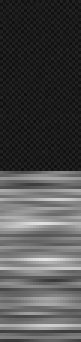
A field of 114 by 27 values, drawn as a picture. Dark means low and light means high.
The table splits into 2 rows of 1 panel. Panel 1,1: very low, checkered, faint in contrast. Panel 2,1: middling, streaked across, strong in contrast.
